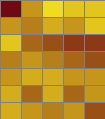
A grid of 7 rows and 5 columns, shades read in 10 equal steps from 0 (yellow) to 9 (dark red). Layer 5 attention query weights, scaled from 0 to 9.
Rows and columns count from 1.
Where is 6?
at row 3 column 3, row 4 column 5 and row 7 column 5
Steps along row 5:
down same up same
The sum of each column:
24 25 20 27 27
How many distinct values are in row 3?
4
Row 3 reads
1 5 6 7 7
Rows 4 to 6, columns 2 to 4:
3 4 5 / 2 2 3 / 5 2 5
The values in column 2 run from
2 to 5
